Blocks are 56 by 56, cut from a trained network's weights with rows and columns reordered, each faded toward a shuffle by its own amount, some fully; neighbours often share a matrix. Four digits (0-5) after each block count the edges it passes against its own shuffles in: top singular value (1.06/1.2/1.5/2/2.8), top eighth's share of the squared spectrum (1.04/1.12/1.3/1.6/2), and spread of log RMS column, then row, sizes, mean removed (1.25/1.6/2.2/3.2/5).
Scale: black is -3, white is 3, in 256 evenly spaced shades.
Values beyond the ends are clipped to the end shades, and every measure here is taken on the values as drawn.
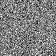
2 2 0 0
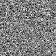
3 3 0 1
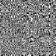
3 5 3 2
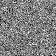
0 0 0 0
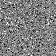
0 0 0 0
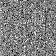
1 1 0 0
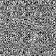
3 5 2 2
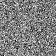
0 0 0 0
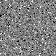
1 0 0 0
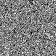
0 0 0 0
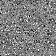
1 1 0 0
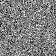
0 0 0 0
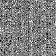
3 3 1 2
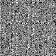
3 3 1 2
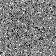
0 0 0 0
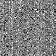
2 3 1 2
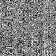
2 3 1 1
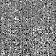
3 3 1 2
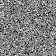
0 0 0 0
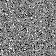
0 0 0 0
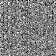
2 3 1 1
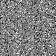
0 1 0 0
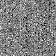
1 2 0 0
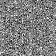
1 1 0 0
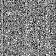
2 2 0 0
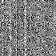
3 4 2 2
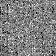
2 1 0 0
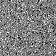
1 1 0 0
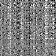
4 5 3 3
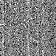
2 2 1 0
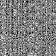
3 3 2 2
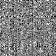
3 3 1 2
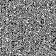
1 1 0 0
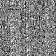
2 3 1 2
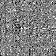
2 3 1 2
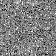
0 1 0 0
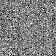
2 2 0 1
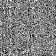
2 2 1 1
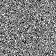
0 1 0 0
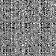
3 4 2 2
